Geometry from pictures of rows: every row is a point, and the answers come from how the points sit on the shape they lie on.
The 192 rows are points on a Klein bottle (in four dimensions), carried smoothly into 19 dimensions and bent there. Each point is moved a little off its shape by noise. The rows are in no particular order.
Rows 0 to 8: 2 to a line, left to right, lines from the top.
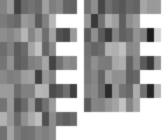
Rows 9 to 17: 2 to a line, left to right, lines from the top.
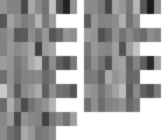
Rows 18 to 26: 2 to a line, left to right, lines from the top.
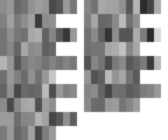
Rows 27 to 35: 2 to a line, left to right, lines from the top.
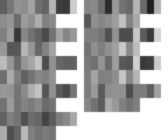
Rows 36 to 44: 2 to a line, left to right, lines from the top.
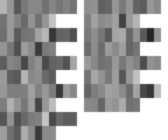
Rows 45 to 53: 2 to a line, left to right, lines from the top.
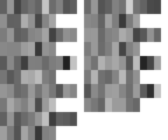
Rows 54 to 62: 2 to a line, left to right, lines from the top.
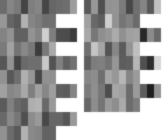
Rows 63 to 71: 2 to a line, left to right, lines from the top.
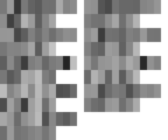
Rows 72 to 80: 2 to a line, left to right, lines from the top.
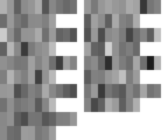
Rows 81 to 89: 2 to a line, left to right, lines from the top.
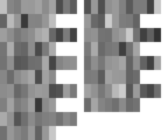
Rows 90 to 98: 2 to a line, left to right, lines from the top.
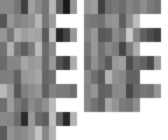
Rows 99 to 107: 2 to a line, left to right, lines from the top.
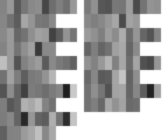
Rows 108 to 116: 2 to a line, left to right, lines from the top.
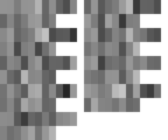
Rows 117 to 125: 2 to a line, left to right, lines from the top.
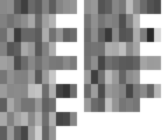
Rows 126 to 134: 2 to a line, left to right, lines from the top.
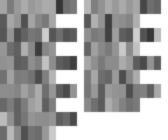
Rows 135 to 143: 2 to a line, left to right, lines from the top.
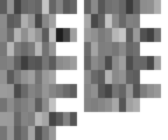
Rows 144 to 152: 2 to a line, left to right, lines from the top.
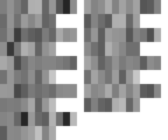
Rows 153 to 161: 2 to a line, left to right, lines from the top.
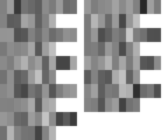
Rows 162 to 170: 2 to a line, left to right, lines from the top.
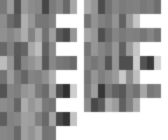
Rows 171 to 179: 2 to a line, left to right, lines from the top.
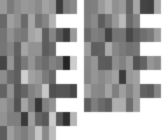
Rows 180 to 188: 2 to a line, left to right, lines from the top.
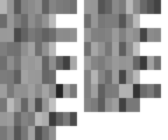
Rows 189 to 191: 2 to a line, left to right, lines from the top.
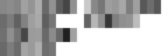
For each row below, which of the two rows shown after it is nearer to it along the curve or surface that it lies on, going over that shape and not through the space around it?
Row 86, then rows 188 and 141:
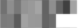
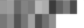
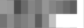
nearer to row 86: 141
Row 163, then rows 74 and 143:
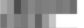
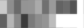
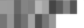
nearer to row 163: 74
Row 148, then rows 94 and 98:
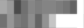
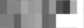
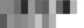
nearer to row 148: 94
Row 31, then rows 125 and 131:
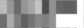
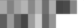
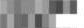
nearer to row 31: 125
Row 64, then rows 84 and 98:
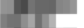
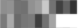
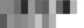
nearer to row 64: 84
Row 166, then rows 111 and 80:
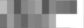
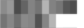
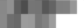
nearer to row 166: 111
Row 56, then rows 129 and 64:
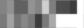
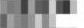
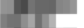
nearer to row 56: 64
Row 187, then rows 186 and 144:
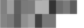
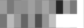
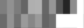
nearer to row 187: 186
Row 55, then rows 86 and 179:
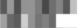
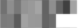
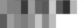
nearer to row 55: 86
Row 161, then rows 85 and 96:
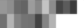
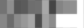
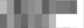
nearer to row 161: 96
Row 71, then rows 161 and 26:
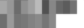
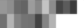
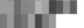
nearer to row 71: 161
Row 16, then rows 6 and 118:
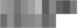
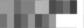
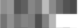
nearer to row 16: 118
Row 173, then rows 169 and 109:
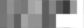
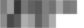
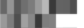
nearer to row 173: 169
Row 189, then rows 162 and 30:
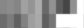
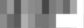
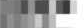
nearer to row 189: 162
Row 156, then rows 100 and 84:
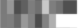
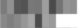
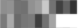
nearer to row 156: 84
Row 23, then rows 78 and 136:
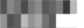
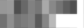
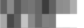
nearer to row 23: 136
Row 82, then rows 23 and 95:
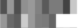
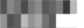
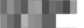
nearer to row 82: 23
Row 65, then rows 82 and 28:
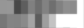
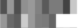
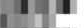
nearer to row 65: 82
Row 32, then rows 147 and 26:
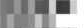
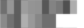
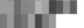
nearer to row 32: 147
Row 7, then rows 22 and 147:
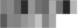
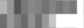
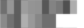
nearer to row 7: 147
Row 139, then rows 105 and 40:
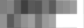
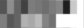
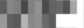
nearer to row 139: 40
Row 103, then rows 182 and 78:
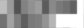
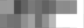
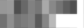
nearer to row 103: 78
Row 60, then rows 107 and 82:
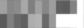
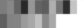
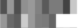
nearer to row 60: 82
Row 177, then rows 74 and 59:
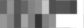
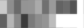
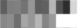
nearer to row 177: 74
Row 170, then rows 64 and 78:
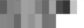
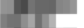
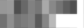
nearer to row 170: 64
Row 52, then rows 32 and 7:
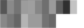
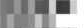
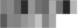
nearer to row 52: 32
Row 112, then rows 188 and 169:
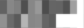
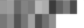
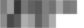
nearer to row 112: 169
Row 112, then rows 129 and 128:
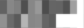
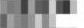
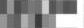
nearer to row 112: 129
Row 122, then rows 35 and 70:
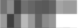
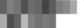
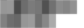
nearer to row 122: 35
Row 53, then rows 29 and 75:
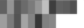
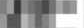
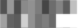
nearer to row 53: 29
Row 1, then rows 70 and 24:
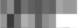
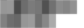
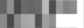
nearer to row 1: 24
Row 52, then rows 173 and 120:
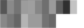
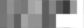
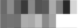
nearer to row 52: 173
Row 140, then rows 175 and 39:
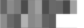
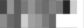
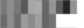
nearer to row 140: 39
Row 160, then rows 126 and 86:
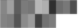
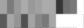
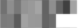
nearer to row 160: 126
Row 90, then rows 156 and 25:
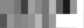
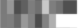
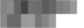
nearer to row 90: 25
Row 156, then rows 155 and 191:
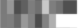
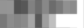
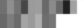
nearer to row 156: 155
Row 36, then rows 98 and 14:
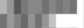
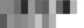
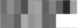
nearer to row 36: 14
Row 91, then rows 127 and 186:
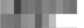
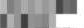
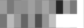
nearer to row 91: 186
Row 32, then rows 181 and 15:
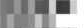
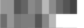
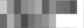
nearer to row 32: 15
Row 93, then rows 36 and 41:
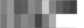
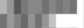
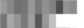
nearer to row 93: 36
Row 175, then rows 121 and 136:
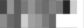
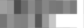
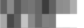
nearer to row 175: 136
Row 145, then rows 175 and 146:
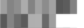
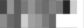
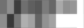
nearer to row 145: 175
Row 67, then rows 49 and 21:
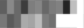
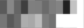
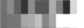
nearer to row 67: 49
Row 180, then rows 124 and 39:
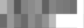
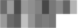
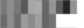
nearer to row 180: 39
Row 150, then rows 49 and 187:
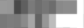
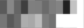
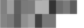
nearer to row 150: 187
